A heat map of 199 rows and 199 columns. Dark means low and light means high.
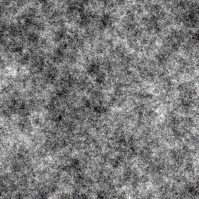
The ninth with the highest average is the middle right. The field is mottled with small blotches. No row or column stands out. The histogram is bell-shaped.
